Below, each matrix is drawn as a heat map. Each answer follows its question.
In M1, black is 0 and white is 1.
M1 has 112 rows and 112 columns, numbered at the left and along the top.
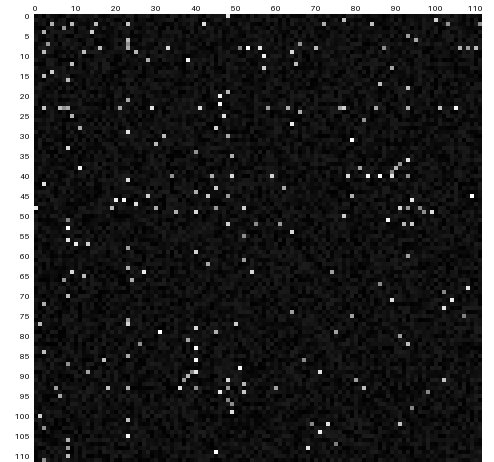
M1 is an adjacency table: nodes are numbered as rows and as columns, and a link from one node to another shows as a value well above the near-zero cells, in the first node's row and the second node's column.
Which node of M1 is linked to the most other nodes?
node 23
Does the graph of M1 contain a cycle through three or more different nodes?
no
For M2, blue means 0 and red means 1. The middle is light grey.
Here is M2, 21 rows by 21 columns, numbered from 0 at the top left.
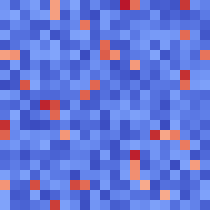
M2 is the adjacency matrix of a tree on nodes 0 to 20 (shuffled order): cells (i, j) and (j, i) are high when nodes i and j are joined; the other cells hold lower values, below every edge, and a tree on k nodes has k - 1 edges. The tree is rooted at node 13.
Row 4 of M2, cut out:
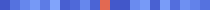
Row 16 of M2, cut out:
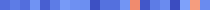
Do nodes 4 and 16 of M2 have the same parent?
no
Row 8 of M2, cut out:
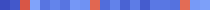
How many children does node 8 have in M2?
2
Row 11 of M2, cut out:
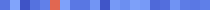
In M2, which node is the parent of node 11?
5
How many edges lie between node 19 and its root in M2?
2
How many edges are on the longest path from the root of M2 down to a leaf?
4
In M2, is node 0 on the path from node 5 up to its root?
yes
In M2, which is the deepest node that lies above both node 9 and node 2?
8
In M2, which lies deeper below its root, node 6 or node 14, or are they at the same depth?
node 14
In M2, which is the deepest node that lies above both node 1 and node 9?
0
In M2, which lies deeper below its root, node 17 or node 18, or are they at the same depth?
node 18
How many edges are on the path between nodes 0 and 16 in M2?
2
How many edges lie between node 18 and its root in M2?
2
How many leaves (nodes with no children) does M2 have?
14
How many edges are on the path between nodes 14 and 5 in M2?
3
